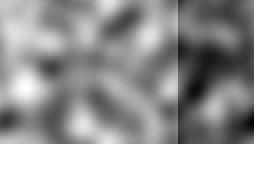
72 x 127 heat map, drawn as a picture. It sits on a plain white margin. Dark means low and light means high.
Seam: vertical, 70% of the way across, the left part higher. Histogram: bell-shaped. Lone odd cells: none.
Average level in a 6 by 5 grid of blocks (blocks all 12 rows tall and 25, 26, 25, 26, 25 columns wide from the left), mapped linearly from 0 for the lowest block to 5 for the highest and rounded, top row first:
43331 / 54332 / 42310 / 53322 / 33323 / 34421
